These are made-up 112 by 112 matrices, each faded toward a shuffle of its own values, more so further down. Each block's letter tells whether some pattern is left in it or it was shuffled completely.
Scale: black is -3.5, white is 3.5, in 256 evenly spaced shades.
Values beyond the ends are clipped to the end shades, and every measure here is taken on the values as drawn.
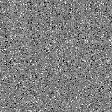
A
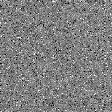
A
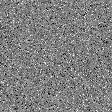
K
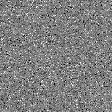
A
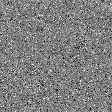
K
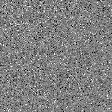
A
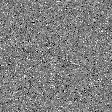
K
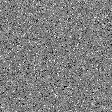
K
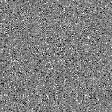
A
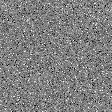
K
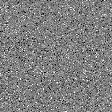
A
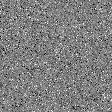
K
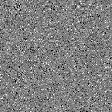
A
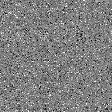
A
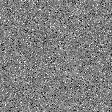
K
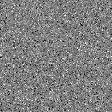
A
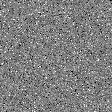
K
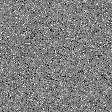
K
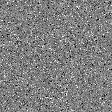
K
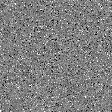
A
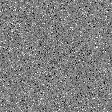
K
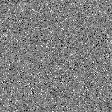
A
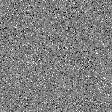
A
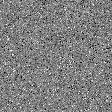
K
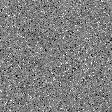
K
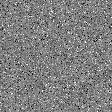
K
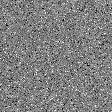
K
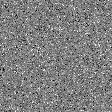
K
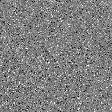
A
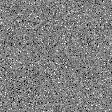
A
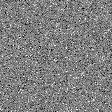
K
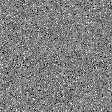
A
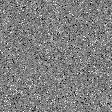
K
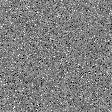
K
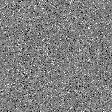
A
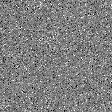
A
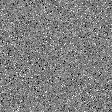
K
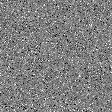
K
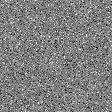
K
